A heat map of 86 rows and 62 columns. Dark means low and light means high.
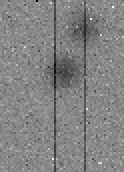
Histogram: skewed, a long tail of low values. Ninth with the lowest average: centre. Stripes: none. Mirror symmetry: none. Dips: two. Average level on the scale: 50%. Odd lines: columns 28 and 43.
